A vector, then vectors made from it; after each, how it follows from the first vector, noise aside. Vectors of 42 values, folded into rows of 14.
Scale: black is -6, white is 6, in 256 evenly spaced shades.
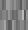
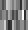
scaled up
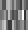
scaled up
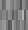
copied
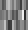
scaled up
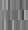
sign-scrambled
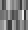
scaled up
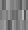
copied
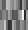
scaled up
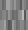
copied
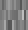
copied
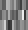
scaled up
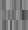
sign-scrambled
